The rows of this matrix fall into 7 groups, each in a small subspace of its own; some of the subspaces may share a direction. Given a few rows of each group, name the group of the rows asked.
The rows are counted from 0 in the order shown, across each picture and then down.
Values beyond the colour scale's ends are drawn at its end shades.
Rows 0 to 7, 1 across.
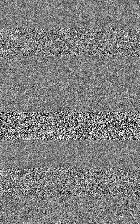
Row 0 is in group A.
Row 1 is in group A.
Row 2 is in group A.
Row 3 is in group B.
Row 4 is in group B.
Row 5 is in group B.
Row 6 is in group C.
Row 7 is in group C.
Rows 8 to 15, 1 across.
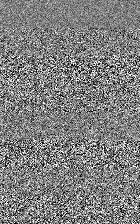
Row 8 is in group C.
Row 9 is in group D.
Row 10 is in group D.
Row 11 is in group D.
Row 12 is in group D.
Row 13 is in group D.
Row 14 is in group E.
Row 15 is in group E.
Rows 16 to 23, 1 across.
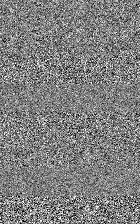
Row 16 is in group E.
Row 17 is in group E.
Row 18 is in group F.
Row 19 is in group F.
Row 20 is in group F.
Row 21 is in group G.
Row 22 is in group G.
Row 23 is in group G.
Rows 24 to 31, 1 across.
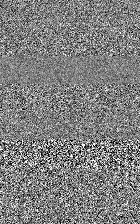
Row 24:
C
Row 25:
D
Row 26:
E
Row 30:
C
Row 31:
E
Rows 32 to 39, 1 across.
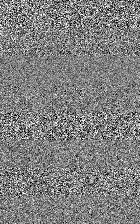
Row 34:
C
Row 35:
G
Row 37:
B
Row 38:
G
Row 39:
D
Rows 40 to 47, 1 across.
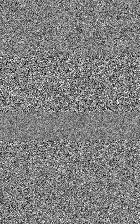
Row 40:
A
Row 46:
F
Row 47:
C
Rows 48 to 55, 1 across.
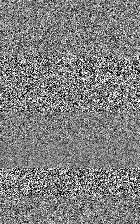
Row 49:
C
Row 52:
C
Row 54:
B
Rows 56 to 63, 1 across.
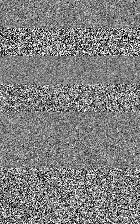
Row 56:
G
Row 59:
B
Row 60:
B
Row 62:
F
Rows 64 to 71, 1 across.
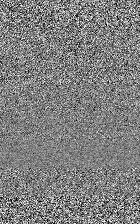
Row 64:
B
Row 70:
G
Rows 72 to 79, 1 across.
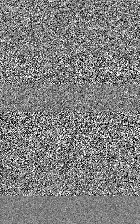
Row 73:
D
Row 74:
A
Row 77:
F
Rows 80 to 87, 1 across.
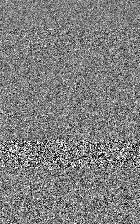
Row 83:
F
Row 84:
A
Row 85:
E
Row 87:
E
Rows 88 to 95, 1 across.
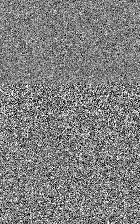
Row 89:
G
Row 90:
B
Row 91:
C
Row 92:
A
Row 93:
A
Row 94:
D
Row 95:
B
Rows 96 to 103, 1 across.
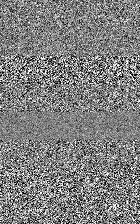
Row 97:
C
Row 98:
C
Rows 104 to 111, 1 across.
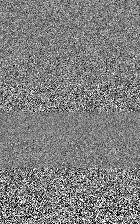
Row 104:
A
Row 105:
D
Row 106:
F
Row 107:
D
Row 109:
C
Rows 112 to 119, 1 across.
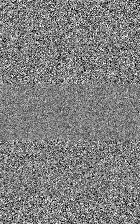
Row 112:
D
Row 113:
E
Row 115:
C
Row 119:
C
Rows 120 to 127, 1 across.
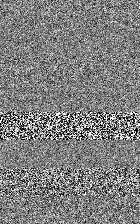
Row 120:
D
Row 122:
G
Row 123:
D
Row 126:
A
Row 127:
A
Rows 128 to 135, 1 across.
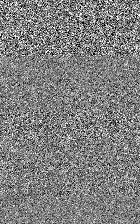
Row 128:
A
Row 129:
F
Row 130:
A
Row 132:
C
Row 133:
A
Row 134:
A
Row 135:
F
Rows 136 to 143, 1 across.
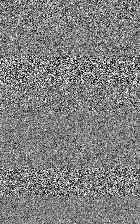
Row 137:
E
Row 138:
G
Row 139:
C
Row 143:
C
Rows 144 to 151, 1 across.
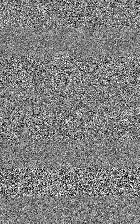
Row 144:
F
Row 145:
E
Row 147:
D
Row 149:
C
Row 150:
C
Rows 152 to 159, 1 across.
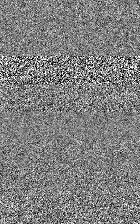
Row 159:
C
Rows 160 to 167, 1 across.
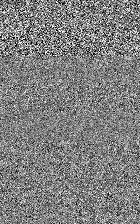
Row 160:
F
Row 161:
F
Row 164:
G
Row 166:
B
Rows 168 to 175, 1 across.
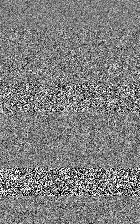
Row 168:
C
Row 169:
E
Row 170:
C
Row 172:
A
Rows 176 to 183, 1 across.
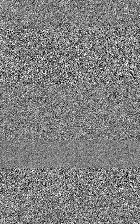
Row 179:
C
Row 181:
B
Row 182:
C
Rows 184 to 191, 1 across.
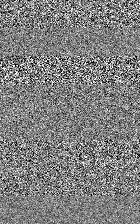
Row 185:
C
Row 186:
F
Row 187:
D
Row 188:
G
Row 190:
F
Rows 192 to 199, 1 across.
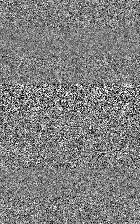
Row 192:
A
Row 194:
E
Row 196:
D
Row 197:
E
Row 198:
D
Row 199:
G
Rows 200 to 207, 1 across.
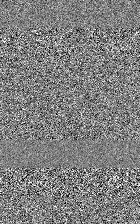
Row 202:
B
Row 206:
C
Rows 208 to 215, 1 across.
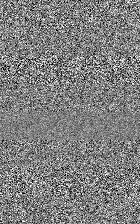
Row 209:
F
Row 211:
B
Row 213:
E
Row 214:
G
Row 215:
G
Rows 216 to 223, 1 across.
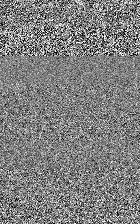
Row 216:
E
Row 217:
D
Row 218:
G
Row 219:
F
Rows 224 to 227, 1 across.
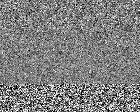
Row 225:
E
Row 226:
D
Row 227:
B
